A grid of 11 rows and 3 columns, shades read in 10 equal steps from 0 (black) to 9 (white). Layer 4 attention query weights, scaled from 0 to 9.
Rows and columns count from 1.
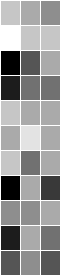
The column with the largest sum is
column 2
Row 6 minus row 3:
6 5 0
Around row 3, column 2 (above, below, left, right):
7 4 0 6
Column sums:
46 60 55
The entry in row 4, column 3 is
4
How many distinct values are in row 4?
2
